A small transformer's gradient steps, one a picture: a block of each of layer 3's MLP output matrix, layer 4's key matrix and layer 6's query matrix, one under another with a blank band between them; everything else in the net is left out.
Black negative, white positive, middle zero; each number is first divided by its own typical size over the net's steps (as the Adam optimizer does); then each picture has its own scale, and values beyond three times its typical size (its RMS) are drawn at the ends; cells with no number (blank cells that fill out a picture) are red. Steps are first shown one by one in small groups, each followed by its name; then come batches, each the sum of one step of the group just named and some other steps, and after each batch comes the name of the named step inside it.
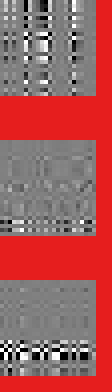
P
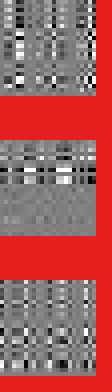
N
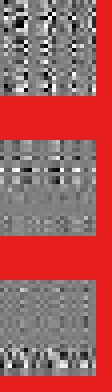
P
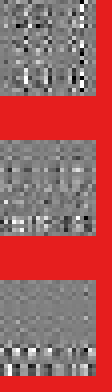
P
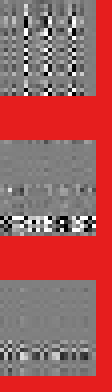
P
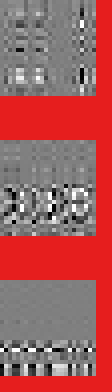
P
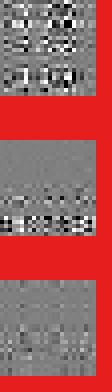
P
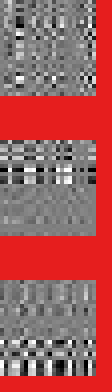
N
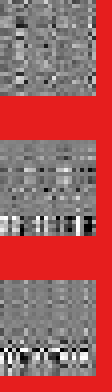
N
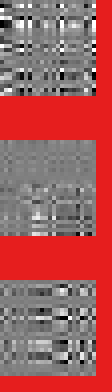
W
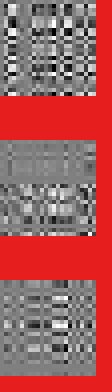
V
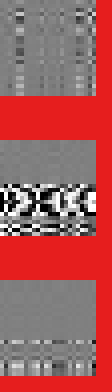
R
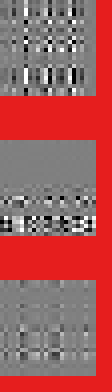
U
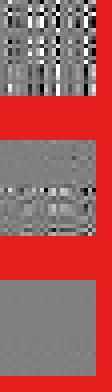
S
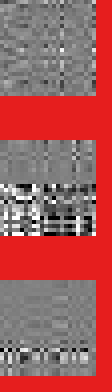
V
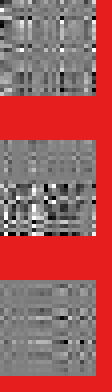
W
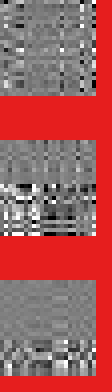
V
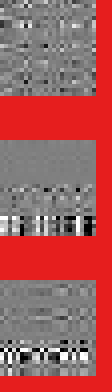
W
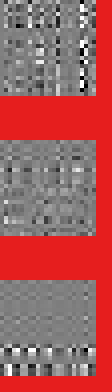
S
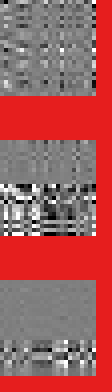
R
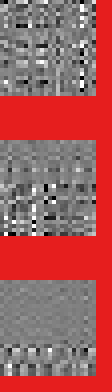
S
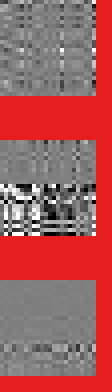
R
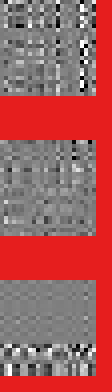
S
